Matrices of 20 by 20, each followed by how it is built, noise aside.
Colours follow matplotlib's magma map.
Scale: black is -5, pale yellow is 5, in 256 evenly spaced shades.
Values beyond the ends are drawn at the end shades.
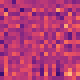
low rank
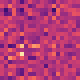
low rank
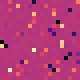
sparse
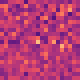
low rank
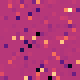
sparse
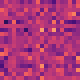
low rank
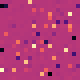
sparse
